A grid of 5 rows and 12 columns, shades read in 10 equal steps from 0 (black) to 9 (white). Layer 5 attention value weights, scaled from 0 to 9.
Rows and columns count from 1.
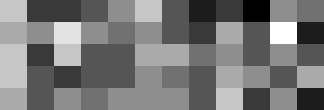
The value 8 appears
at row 2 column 3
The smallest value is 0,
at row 1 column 10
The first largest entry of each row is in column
1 11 1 1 9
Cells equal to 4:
5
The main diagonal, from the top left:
7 5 7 3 5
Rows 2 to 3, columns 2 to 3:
5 8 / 2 7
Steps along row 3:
down up down same up same down up down up down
